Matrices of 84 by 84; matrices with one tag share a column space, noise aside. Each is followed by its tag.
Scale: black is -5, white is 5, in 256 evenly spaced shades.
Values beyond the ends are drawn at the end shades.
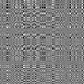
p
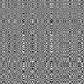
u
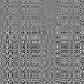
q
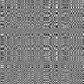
p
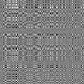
p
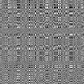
p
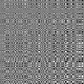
u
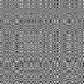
u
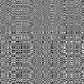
q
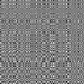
u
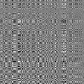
u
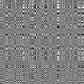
p
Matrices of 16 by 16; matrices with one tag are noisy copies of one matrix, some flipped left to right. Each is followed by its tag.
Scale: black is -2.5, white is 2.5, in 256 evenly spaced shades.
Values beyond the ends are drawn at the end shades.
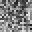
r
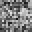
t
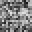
t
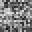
t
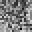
r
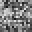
t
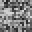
t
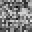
t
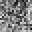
r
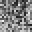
r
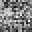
t
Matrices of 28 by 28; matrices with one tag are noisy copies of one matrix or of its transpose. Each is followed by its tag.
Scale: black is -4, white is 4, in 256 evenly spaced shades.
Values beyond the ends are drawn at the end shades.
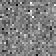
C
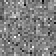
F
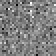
C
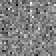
C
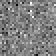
C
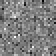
F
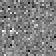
C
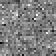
F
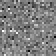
C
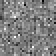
F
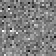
C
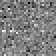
C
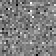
C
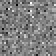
C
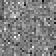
F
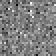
C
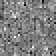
F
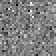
C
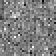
F
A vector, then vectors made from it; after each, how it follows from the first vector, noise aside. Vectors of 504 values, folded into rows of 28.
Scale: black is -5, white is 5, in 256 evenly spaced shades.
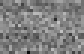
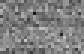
wrapped around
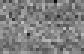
reversed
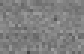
shrunk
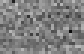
wrapped around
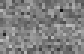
wrapped around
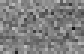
wrapped around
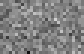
sign-scrambled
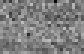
reversed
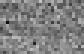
wrapped around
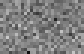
sign-scrambled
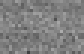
shrunk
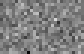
sign-scrambled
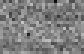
reversed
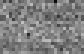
reversed
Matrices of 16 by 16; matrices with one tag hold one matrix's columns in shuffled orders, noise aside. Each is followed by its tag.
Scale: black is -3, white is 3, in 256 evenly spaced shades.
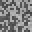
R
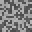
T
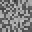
T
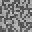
T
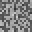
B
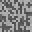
R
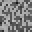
R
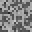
R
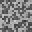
T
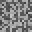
B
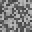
T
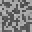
R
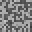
B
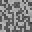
R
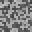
T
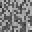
R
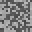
B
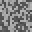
R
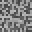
T
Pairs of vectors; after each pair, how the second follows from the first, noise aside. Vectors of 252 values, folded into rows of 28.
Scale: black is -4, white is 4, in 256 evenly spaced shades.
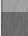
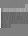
partly zeroed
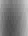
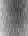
reversed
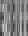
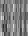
negated
